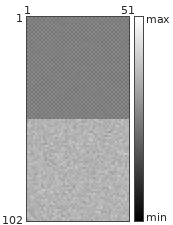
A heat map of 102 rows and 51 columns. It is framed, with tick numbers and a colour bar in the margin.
The table splits into 2 rows of 1 panel. Panel 1,1: middling, checkered, faint in contrast. Panel 2,1: high, fine-grained, faint in contrast.
